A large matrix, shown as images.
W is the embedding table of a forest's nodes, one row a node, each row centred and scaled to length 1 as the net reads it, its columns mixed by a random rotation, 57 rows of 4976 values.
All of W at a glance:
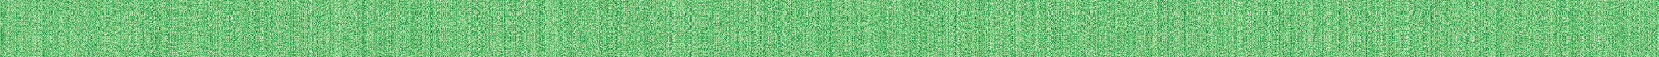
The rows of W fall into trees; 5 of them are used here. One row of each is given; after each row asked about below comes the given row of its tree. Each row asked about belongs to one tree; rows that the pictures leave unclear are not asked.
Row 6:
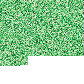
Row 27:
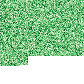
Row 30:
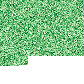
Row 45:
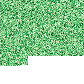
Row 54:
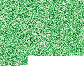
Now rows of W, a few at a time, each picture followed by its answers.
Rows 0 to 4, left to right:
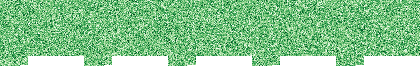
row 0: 6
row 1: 45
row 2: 27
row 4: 30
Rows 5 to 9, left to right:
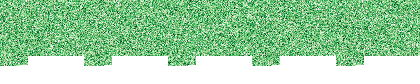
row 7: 45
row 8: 54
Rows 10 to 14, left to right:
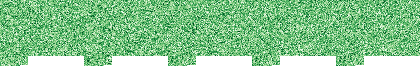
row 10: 6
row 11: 30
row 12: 30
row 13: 30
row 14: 30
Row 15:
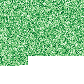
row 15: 27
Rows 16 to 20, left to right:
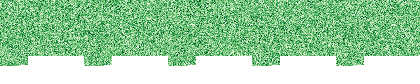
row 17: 54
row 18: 54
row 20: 27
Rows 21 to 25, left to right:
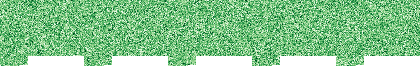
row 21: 54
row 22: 30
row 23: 45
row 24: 30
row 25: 6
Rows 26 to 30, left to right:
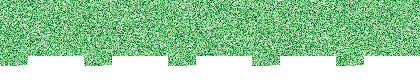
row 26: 54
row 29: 27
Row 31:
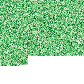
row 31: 54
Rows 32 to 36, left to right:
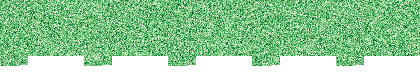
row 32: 54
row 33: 27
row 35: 30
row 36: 27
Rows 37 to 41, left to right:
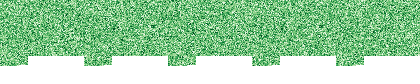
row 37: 27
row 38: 27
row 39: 30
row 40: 27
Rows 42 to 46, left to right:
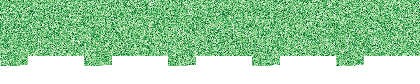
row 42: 54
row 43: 27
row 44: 30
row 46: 54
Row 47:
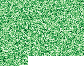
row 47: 30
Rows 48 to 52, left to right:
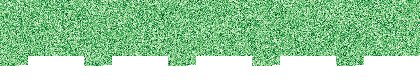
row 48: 27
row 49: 27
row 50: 45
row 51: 6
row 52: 54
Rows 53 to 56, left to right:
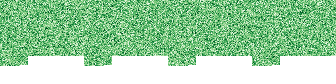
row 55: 6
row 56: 27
